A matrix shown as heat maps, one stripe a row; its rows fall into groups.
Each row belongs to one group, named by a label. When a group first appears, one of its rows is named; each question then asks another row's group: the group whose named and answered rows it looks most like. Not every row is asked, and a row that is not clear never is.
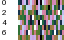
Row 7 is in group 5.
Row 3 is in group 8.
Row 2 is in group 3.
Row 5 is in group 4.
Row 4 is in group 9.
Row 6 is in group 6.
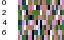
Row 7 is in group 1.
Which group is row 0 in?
8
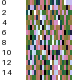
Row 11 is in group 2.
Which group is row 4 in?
1
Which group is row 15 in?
1
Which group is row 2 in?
2
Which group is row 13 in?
1
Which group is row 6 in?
6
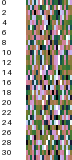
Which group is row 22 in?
1
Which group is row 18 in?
4
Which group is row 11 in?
1
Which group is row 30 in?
5
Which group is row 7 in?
5
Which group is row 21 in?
9
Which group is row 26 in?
1
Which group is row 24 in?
9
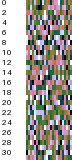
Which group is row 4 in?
2
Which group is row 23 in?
1
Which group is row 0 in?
1
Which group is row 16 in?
8
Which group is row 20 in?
1
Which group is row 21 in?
3
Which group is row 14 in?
4
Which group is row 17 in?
3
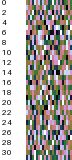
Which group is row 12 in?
1
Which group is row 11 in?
9
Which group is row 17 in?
4
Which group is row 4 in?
3
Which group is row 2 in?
2
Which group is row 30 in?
3
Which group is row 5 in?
9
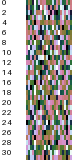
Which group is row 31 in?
9
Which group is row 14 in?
5
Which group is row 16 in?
1
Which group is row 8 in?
1
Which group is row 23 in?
8
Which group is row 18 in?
1
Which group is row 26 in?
8
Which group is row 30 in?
9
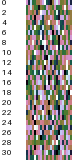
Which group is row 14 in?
8
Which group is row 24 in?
2
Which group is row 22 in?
4
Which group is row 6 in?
2
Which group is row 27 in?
5
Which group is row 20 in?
8
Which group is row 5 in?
1
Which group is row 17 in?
3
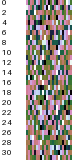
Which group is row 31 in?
1
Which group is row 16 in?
4
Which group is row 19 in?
3
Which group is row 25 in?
5
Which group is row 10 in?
1
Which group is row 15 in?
2
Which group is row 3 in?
5
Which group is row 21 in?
6
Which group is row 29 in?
6
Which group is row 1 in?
9
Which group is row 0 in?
5
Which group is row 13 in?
1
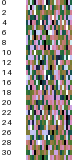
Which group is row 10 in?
1
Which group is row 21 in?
8
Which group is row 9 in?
9
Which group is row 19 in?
6
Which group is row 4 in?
2
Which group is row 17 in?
2
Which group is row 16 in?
5
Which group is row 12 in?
5
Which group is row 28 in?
6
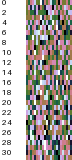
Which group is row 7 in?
4
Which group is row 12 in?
8
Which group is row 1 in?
2
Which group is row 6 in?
6
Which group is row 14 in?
1
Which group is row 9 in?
2
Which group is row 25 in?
9
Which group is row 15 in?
3
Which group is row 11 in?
4
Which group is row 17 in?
6
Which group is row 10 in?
8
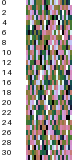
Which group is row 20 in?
4
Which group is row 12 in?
1
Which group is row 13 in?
3
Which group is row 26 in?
3
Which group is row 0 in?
9
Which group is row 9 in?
9
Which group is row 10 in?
5
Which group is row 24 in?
3
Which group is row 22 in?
3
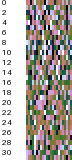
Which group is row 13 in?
6
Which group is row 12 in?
1
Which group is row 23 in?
3
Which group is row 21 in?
3
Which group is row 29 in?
8
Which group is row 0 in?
3
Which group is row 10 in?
2
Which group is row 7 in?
4
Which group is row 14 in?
6
